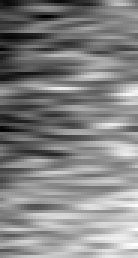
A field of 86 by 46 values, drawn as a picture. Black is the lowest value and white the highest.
Slope: up to the bottom right. Ninth with the highest average: bottom right. Ninth with the lowest average: top left. Grain: streaks across. Average level on the scale: 50%. Mirror symmetry: none.
